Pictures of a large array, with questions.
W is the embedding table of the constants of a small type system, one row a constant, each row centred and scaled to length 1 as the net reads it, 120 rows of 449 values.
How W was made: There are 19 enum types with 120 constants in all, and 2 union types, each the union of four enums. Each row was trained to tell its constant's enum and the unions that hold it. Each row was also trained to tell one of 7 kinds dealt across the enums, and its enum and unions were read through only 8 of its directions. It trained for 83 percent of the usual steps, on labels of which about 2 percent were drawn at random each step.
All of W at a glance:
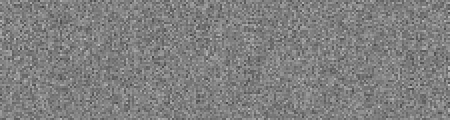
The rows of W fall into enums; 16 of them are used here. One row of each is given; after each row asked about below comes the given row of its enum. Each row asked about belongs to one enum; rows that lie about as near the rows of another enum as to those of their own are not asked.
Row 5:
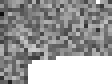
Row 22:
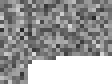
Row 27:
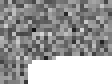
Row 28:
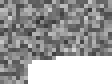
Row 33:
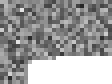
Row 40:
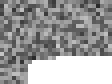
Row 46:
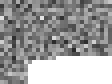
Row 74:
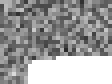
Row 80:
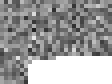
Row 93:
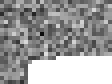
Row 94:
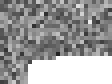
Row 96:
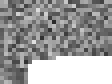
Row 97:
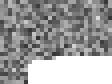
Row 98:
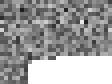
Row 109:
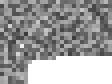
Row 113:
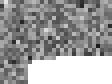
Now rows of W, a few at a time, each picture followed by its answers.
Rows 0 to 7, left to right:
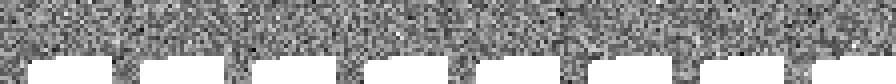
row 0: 94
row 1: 96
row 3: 33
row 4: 94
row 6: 93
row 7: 5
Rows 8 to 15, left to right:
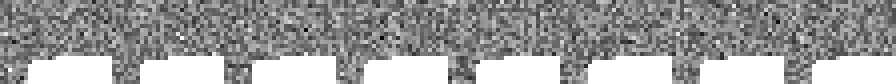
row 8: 5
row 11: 46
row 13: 94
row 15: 74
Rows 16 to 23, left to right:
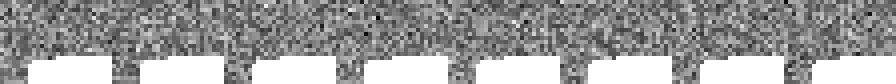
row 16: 97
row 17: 94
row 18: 5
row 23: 74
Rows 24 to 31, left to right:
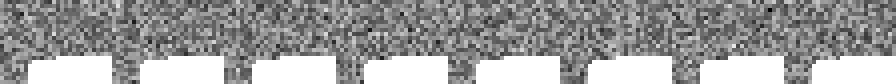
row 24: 96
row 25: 96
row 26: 97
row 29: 46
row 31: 93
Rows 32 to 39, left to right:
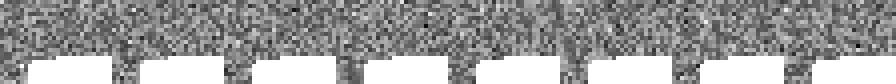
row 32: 96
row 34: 80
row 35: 96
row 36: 98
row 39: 28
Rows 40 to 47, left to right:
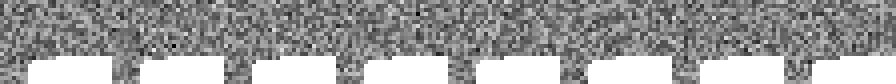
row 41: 28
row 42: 80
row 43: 93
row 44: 80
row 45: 113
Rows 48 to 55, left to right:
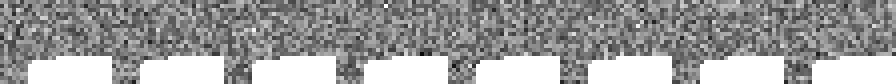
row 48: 109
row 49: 93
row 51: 28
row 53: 94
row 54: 5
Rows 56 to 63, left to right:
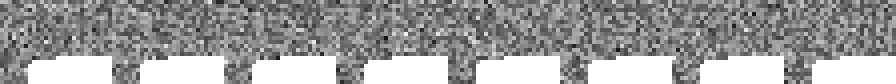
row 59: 74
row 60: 93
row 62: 98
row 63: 28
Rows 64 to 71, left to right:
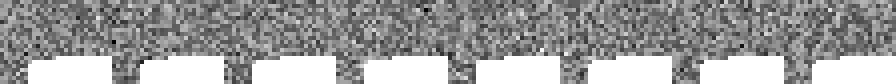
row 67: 80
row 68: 22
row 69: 80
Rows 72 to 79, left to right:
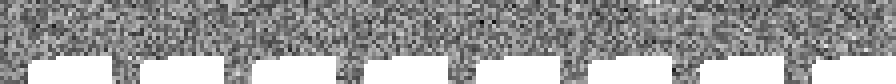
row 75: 33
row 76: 33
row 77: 97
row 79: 27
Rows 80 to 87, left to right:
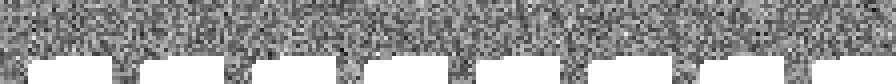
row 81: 46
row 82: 33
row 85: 33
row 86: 5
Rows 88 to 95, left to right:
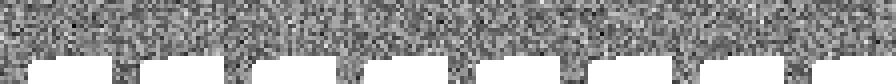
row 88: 22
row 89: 74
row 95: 97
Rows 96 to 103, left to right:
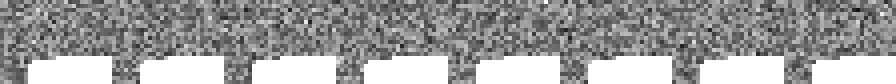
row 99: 97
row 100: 113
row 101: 28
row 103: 97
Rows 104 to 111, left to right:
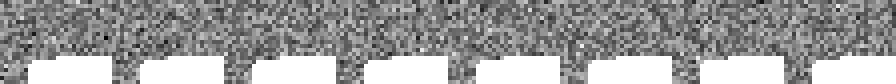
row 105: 94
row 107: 74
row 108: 28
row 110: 80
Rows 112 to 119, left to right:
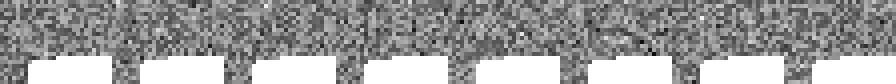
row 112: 98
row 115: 74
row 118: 96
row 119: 113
